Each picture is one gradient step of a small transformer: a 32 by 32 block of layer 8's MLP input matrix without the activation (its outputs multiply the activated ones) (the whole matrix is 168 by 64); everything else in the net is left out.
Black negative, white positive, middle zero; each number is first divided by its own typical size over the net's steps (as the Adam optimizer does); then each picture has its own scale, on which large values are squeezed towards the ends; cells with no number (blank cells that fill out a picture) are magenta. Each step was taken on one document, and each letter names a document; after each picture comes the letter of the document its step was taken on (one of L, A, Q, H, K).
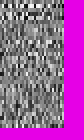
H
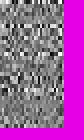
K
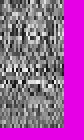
H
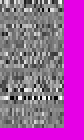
K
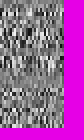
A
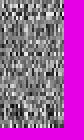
H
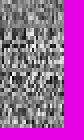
A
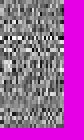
A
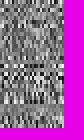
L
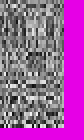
H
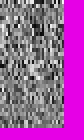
K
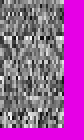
A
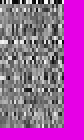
L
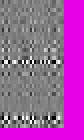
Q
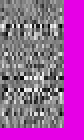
L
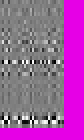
Q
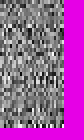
A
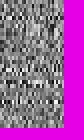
H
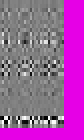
Q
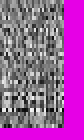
A
